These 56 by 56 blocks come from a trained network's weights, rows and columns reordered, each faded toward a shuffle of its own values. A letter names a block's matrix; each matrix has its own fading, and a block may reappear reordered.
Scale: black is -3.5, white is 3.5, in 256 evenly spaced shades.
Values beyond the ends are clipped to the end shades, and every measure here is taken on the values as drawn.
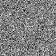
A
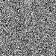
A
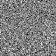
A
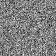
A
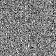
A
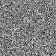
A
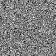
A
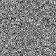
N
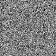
A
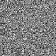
N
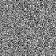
N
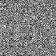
N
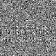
N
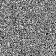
A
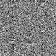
A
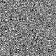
N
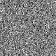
A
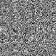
N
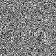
N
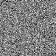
A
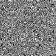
N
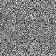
N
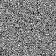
A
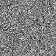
A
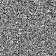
A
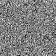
A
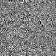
N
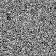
A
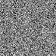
A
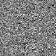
N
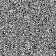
A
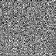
N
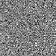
N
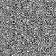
N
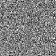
N
